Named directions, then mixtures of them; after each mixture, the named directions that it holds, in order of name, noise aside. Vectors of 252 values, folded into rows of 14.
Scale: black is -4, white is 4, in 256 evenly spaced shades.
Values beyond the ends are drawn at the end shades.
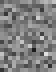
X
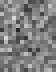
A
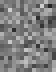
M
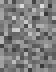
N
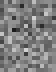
M, N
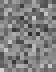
N, X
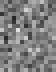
A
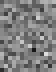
X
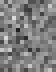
A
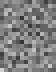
N, X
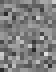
X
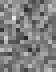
A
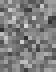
A, M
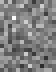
A, N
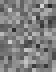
M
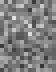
A, N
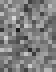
A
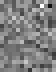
M, N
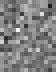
A, N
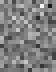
M, N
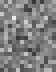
A, N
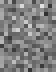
N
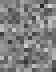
M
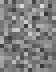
N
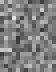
A, X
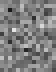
M, N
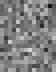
A, M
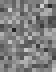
M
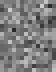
M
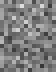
N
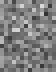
N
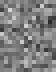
A, M
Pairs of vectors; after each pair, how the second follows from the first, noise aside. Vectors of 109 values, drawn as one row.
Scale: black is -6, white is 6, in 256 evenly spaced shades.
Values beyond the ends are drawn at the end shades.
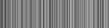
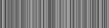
sign-scrambled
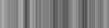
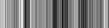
scaled up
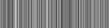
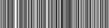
scaled up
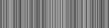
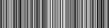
scaled up
